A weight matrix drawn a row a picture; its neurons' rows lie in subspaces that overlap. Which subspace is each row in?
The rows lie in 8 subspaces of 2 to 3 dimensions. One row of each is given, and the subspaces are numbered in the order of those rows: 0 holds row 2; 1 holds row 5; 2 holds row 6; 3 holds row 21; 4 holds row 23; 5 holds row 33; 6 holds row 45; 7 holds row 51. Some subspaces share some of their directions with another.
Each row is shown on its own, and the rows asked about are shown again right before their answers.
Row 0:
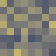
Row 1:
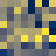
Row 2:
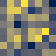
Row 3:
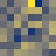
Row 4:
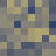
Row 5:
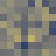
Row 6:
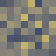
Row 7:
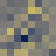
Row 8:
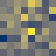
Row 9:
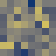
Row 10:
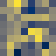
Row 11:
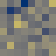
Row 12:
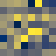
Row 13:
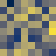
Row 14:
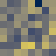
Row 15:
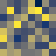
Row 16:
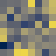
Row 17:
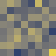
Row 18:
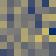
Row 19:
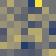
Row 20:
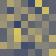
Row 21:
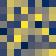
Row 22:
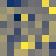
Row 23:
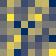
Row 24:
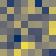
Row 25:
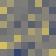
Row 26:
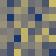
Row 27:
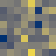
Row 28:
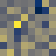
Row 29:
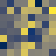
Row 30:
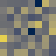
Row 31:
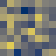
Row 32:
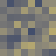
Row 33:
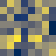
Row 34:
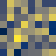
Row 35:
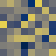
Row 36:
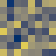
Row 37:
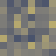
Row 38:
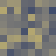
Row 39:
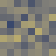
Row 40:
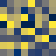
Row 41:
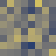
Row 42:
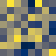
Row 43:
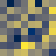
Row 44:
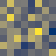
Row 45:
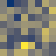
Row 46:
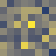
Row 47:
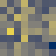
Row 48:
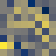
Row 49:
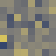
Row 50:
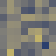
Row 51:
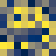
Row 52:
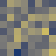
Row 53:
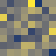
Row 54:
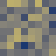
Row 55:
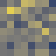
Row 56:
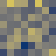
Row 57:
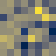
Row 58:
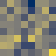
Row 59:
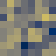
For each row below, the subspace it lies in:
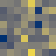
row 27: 2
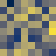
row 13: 5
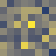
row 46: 7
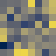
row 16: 7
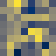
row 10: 1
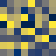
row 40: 2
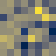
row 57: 1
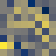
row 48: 7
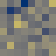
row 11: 0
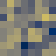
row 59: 1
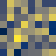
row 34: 3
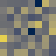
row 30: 2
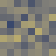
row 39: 2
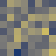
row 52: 3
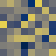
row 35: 2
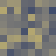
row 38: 3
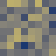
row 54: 6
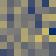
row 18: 4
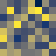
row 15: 1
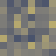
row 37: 0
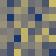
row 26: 4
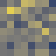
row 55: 0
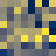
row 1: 4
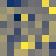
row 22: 6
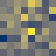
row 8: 2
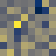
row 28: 1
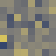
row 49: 7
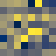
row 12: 5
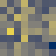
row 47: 5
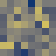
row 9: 7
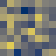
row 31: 2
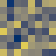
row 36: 3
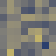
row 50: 1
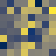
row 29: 3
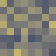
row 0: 5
